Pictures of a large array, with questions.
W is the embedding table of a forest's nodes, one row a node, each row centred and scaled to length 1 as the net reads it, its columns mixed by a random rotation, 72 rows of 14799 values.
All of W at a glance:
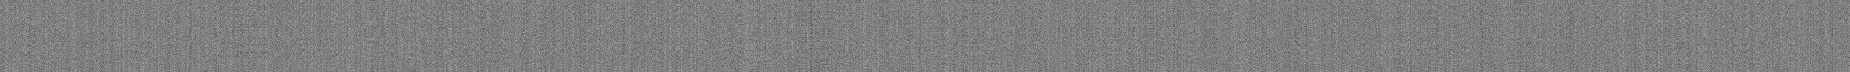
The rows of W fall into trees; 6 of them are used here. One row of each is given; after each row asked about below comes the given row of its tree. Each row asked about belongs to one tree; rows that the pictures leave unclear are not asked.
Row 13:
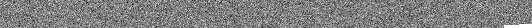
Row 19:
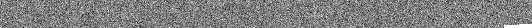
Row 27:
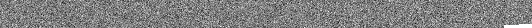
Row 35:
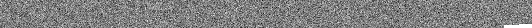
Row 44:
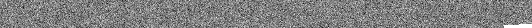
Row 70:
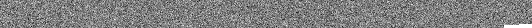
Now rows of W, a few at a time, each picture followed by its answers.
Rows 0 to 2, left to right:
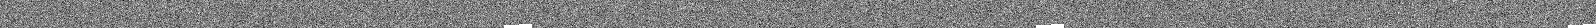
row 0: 27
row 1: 35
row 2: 27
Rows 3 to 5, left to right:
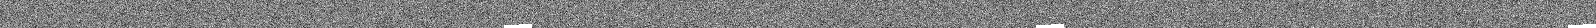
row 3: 13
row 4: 70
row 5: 19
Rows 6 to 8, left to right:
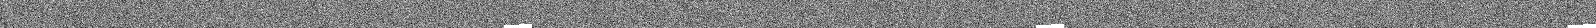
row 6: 44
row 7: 27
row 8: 44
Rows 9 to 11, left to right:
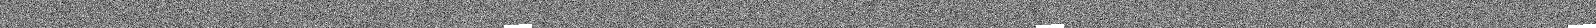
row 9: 27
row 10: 35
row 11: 70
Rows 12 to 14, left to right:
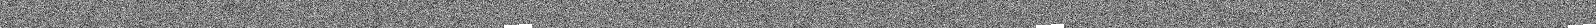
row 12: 19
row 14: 27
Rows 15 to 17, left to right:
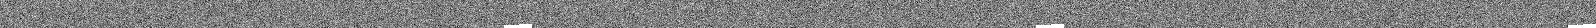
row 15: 44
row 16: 35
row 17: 70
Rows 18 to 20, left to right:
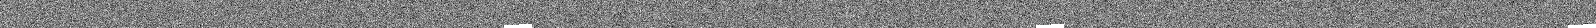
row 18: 70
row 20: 13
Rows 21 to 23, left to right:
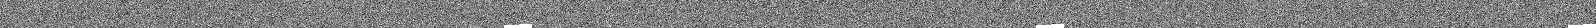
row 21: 44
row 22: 13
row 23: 70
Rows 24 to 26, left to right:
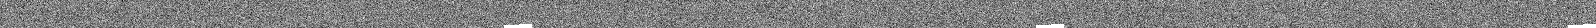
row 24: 44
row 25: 19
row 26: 44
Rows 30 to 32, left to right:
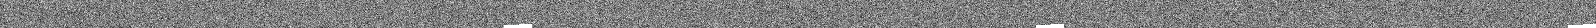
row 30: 44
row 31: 70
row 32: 35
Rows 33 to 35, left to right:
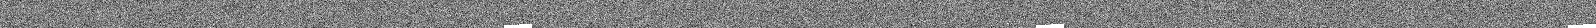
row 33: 19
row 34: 70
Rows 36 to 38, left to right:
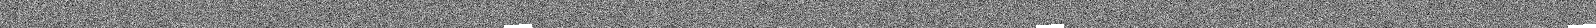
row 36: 70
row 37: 19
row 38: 44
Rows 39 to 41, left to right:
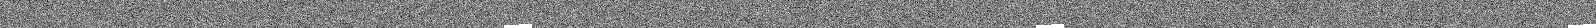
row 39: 13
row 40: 35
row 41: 19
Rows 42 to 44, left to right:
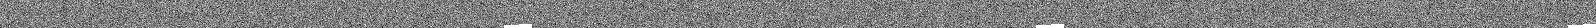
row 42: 27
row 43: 27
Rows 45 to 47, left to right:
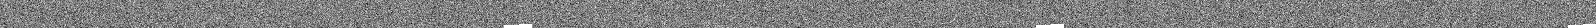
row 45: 44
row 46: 70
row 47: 27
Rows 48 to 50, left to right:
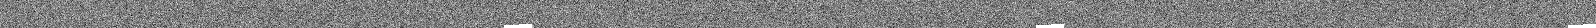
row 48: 70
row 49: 19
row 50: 13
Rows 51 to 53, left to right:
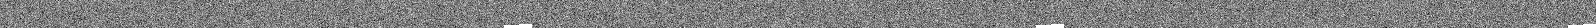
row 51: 44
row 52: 44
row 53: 44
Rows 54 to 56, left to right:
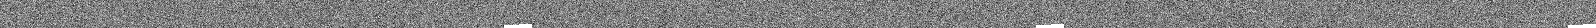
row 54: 70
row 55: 35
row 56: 27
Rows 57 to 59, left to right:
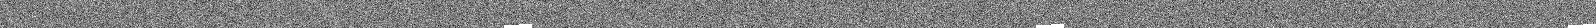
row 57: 44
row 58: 13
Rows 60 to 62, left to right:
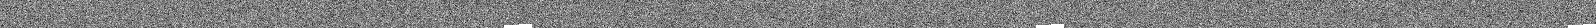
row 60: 70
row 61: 19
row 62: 35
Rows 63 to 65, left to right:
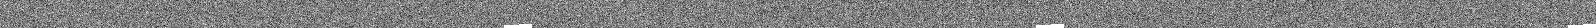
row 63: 13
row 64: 70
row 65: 44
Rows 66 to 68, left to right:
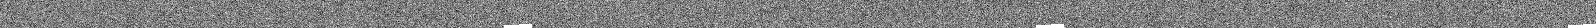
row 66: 35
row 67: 70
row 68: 19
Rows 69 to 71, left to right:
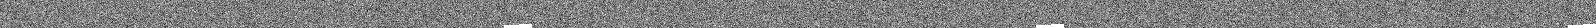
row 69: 35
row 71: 35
